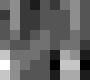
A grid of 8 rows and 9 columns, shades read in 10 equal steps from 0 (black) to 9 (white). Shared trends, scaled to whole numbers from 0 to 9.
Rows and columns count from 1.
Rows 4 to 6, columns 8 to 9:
4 3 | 4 2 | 5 1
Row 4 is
3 4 2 3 4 3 3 4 3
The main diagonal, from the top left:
4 5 2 3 4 1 7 6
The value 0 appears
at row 7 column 6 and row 7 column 9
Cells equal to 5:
9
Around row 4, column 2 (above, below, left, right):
5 3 3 2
